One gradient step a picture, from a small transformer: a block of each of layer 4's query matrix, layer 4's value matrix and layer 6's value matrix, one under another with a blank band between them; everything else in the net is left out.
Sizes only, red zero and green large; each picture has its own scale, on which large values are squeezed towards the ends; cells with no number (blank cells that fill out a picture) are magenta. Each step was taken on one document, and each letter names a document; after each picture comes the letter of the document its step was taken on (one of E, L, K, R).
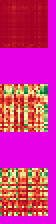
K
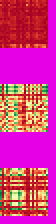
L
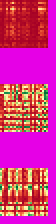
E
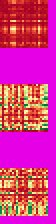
K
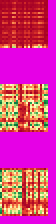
L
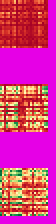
L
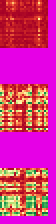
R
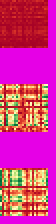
L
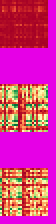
L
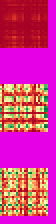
K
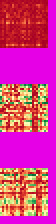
R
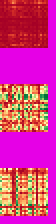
K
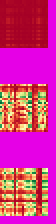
R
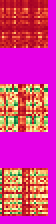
L
